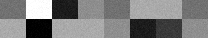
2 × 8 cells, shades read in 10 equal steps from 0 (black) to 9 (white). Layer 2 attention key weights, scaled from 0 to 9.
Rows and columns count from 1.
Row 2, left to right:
6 0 6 6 5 1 2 5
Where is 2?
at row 2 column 7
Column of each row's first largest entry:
2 1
